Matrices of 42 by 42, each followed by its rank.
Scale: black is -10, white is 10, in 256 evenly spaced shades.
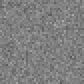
full rank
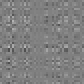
two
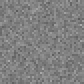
full rank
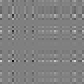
one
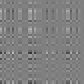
one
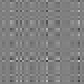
one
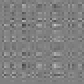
two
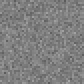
full rank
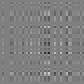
one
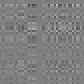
two
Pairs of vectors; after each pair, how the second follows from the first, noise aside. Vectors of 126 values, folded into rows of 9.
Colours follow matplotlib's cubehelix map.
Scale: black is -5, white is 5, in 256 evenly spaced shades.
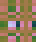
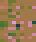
partly zeroed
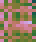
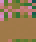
partly zeroed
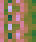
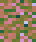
shuffled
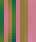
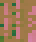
partly zeroed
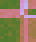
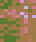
partly zeroed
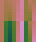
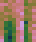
copied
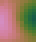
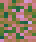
shuffled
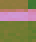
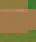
partly zeroed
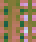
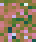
shuffled
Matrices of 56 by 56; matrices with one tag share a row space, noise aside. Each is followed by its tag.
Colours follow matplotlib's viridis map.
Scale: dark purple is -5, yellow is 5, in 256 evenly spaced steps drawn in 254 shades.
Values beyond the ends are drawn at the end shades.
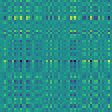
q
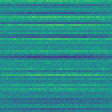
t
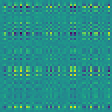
q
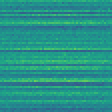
t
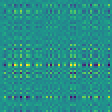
q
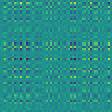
q
